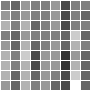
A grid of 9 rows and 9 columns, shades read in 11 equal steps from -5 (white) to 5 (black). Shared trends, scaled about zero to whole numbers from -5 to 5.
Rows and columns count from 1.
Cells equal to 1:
17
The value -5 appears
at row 9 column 8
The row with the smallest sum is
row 9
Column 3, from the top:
-1 -1 -2 -1 -2 -3 -2 -2 -2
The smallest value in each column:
-2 0 -3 0 -1 -1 1 -5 0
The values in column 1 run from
-2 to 0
